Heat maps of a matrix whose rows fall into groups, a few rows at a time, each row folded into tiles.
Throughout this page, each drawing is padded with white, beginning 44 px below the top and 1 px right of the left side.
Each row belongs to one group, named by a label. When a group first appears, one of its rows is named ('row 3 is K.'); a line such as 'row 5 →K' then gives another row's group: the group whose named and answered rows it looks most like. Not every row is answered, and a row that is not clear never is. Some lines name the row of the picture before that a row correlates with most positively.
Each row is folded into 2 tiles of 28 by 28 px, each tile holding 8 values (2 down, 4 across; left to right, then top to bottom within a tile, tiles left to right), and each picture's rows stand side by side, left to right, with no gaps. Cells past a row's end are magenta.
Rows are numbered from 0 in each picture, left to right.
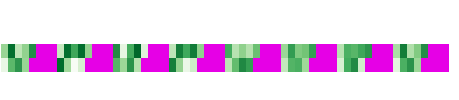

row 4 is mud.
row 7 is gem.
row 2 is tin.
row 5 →gem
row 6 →gem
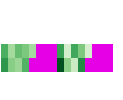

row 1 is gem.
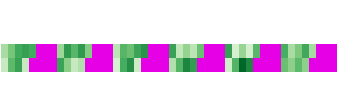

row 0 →gem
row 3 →mud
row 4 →mud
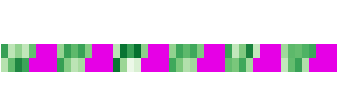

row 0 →mud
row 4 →tin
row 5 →gem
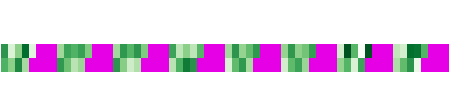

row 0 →tin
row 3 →mud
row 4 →gem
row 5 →gem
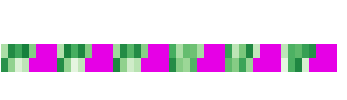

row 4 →tin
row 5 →gem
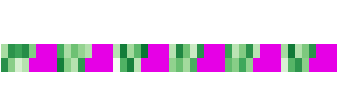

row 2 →gem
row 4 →tin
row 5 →gem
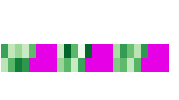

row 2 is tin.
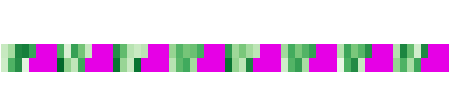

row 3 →gem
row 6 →gem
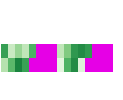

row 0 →mud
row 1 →gem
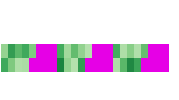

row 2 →mud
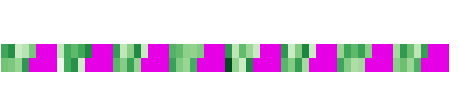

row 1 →gem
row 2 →tin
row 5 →tin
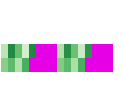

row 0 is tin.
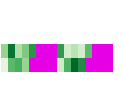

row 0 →gem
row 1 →mud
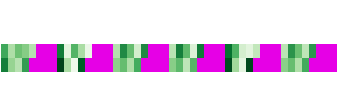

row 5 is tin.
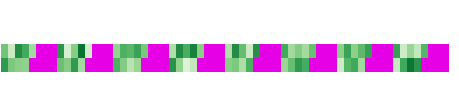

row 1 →tin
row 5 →mud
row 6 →gem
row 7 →mud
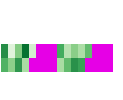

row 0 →tin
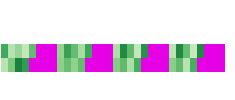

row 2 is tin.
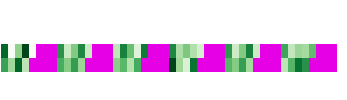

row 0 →tin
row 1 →tin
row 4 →tin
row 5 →mud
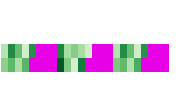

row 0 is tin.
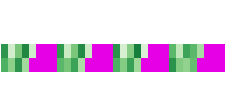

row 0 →tin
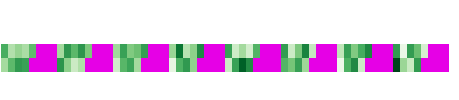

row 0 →mud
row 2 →gem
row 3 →gem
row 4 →mud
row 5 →tin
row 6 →gem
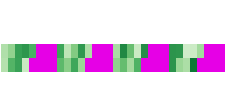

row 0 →gem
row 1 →tin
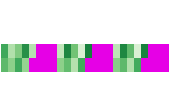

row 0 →tin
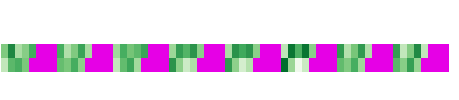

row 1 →tin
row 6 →tin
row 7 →tin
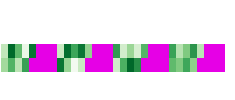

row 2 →mud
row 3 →tin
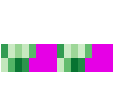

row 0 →mud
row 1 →mud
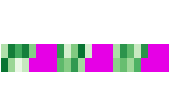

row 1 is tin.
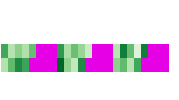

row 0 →mud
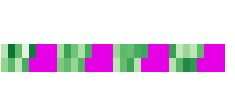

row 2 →gem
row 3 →mud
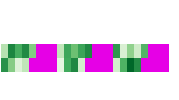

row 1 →gem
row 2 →mud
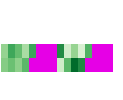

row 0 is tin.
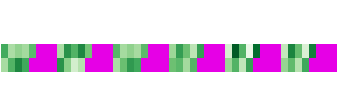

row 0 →mud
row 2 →mud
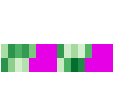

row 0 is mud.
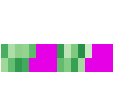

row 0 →mud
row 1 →tin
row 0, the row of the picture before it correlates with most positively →1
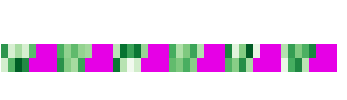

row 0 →mud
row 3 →tin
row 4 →tin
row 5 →gem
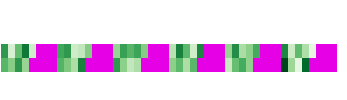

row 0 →tin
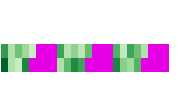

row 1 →mud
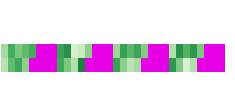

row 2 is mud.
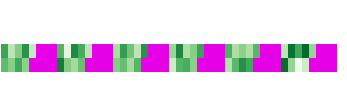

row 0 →tin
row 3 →gem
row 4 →mud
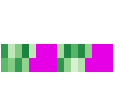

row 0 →tin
